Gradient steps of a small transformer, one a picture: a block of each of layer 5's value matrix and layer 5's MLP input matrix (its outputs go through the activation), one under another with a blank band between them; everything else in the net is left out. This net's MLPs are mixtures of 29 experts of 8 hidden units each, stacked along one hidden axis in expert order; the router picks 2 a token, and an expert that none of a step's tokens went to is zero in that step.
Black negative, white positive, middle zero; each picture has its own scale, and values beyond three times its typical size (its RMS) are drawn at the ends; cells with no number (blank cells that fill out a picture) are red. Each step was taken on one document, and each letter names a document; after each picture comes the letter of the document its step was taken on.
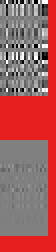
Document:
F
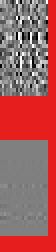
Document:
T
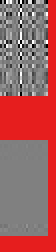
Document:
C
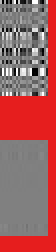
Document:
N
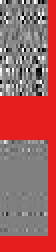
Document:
T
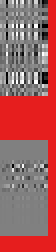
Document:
F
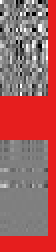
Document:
T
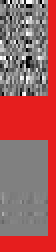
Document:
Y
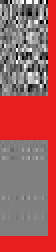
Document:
Y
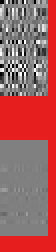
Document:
F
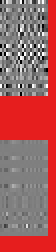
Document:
C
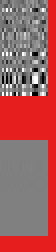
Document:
N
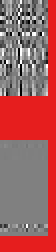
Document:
C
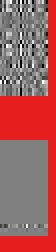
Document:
C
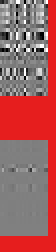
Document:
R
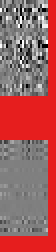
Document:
T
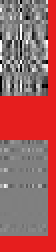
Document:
T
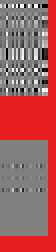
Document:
F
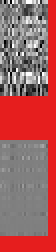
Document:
Y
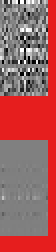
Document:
Y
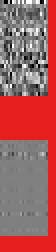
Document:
Y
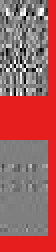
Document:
R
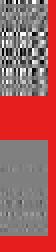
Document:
N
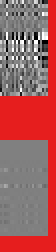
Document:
T
